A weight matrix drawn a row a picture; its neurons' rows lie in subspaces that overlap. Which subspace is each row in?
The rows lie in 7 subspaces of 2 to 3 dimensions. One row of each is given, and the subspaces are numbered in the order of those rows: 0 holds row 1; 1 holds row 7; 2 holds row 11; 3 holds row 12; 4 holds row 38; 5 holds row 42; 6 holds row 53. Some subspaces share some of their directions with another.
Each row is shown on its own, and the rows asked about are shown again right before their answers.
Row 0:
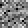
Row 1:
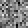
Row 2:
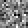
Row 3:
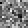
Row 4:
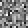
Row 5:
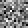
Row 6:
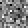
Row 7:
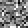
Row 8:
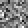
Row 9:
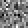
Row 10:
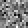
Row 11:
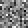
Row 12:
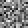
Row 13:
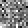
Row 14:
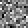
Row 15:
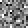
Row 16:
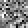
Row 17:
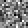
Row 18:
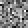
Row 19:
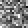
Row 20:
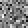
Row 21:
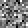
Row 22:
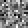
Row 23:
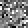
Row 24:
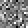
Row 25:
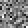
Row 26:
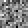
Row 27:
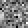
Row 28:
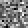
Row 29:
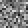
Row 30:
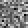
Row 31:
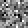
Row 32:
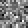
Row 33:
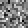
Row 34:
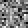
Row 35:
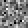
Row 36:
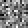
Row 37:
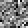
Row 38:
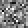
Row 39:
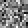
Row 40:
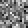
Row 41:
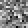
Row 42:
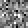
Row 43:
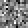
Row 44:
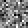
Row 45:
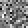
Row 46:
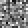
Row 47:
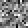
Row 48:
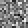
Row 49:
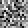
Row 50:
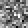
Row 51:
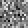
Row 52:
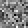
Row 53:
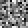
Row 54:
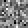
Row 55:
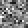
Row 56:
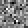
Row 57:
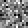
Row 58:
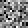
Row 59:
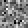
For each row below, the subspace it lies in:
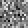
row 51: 5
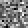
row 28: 3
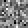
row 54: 4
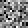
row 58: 3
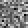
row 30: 3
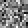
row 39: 3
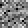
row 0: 5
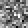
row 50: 0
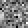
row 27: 4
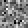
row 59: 4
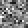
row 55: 4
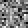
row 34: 3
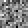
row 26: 6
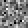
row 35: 4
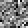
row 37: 1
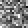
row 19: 0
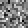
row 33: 5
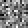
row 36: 6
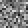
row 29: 3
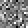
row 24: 1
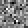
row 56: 4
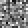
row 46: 6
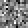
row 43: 4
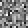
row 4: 2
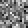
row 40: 2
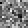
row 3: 2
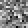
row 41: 0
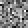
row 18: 2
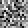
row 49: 5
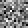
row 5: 3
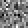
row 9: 5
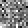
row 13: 0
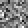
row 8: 5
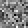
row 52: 4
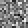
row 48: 6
